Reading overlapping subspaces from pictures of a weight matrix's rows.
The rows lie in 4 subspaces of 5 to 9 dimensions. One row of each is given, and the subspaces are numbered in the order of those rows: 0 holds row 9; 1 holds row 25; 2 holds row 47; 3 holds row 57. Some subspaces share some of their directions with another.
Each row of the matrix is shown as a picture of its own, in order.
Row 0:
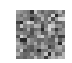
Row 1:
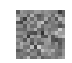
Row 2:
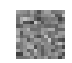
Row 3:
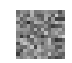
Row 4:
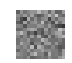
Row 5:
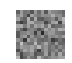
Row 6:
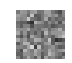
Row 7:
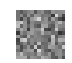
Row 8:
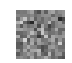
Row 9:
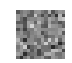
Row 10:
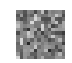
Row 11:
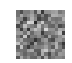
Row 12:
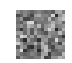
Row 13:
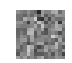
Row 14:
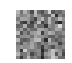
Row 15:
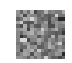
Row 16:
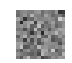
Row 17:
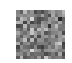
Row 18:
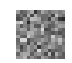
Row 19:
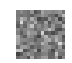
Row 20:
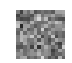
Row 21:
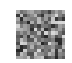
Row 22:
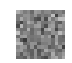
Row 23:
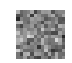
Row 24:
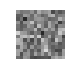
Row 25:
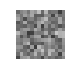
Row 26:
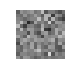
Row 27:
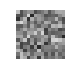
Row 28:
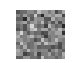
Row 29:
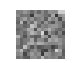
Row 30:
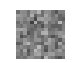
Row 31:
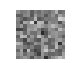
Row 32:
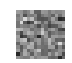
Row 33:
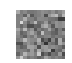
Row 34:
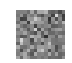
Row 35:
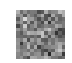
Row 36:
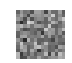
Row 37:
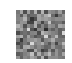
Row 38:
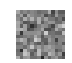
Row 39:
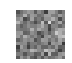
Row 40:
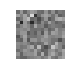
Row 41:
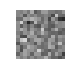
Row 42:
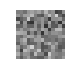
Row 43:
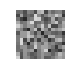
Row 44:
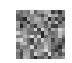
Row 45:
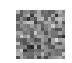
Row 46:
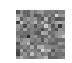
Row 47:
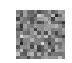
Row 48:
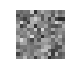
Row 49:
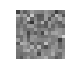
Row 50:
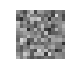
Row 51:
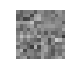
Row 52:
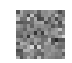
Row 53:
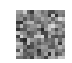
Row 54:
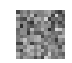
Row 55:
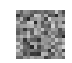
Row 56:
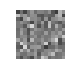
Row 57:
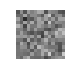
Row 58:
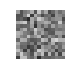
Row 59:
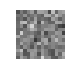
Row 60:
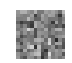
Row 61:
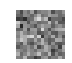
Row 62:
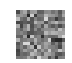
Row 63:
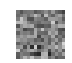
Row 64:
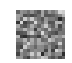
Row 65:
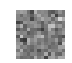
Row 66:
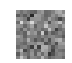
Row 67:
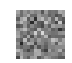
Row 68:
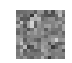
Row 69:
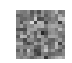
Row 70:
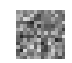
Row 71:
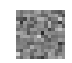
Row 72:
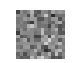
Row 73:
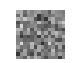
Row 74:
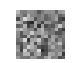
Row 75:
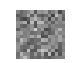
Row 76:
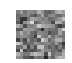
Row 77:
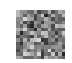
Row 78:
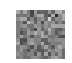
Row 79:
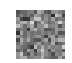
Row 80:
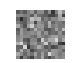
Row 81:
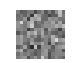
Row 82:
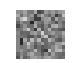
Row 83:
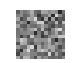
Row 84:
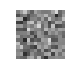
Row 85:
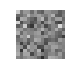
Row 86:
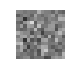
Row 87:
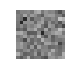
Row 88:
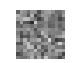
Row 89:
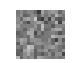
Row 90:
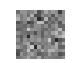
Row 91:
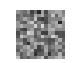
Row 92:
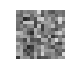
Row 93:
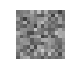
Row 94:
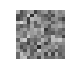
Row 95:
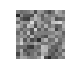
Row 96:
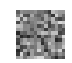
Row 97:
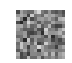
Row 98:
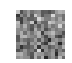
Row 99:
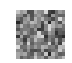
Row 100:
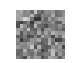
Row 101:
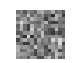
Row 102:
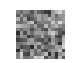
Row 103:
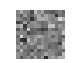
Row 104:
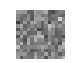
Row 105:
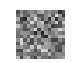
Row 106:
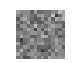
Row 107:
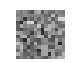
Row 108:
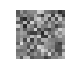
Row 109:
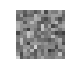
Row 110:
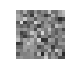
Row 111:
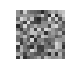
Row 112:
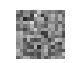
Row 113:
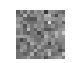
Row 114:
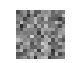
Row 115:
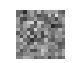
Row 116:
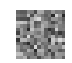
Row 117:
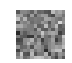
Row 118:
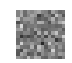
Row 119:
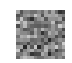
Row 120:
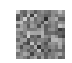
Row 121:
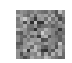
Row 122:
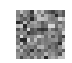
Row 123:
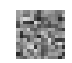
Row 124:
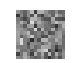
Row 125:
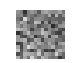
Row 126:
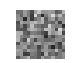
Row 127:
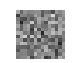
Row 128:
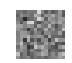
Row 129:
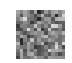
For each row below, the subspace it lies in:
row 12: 2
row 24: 2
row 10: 1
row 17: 3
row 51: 2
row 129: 1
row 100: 2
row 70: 2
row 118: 2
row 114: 2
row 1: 1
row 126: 0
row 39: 3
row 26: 3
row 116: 2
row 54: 2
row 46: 0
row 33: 0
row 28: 0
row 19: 2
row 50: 0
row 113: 3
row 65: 3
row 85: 0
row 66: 0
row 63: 0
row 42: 0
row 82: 1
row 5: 1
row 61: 2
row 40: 0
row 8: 3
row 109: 1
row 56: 0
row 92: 1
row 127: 2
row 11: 3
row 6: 2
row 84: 0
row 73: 2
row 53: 3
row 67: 1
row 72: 0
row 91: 1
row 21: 2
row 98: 2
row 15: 3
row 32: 2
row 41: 3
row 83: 1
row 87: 0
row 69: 1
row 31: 1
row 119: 0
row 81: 0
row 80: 0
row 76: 0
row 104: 3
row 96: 2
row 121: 1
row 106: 0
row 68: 0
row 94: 1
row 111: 3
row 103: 3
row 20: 2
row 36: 1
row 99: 3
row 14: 0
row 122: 3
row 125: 3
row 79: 2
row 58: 1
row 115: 3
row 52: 1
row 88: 2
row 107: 3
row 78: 0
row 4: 0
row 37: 3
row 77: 0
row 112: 0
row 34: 3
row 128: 1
